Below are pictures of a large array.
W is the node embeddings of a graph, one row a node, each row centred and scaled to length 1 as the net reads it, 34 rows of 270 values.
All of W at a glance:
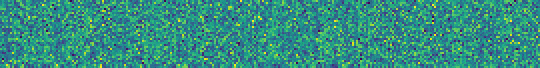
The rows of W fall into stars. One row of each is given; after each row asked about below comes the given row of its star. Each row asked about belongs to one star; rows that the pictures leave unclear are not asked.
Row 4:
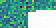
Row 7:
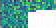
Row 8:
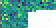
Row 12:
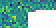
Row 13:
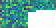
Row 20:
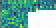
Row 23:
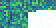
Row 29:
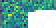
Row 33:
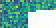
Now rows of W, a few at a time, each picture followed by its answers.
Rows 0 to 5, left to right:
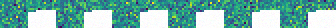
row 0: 7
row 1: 7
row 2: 13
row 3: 29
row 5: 12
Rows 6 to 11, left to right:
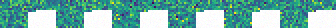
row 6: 13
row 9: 4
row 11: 23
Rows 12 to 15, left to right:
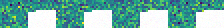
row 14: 29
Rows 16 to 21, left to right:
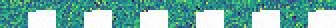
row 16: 4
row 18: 23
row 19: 20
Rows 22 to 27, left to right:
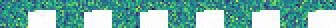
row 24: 4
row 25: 8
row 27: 29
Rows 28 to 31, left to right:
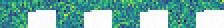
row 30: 20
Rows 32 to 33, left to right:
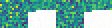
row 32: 33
